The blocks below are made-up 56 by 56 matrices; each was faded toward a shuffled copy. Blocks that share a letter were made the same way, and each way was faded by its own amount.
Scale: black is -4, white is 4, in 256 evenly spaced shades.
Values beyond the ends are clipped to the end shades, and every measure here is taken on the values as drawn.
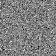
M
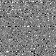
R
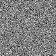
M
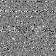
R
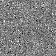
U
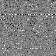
R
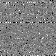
R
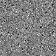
U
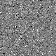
U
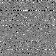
R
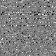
R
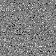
R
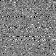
R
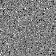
U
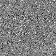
M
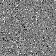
U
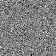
U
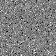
U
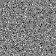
U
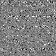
R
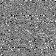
R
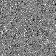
U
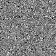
M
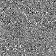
M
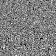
M
